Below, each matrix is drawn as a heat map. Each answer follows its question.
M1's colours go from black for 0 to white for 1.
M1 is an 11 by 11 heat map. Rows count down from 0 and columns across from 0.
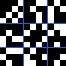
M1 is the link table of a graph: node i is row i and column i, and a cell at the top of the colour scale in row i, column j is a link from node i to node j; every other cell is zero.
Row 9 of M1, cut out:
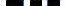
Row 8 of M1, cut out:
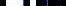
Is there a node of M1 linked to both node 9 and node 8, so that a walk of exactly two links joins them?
no
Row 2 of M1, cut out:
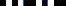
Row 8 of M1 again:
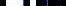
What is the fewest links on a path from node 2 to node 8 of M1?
1
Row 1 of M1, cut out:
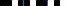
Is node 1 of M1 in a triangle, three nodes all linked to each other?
yes
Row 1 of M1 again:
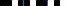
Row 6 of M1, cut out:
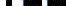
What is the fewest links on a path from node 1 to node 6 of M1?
2
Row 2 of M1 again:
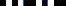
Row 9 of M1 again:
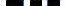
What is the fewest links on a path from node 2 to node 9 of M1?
3
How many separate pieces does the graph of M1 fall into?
1
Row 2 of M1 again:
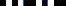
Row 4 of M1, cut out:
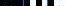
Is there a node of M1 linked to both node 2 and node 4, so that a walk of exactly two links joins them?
no
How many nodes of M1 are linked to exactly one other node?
0
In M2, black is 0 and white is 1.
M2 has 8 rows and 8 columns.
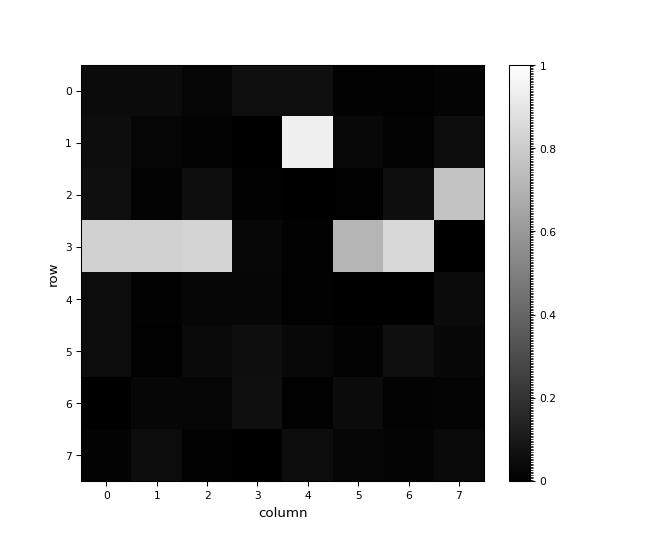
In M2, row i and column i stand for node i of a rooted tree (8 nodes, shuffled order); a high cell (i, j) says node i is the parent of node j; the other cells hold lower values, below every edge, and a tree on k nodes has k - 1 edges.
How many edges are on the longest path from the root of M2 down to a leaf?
2
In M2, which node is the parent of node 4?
1
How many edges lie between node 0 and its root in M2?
1
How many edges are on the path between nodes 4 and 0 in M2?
3
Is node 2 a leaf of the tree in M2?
no
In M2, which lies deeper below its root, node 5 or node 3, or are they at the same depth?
node 5
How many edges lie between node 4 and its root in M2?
2
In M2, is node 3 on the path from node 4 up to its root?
yes
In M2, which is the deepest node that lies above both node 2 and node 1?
3
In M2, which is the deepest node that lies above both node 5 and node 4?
3
